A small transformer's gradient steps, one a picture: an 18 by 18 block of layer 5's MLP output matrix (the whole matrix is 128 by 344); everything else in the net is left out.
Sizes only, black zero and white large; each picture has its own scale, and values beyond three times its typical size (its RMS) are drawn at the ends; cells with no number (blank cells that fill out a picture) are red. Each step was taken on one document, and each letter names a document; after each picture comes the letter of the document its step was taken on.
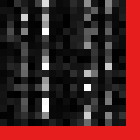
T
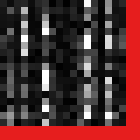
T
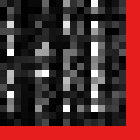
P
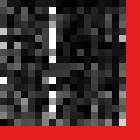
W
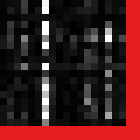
T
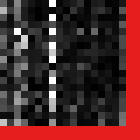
W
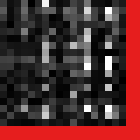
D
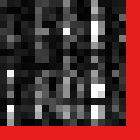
P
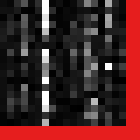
T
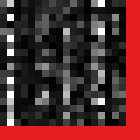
P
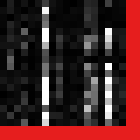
T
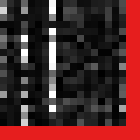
W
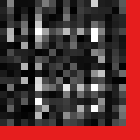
P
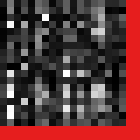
P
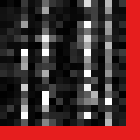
T
